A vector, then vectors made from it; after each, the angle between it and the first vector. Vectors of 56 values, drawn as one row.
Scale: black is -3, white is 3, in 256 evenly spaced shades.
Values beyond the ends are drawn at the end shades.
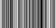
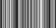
nearly opposite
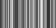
nearly opposite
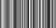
partly opposed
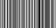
orthogonal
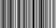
partly aligned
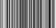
orthogonal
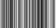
nearly parallel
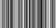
nearly parallel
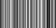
nearly opposite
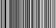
orthogonal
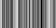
nearly parallel
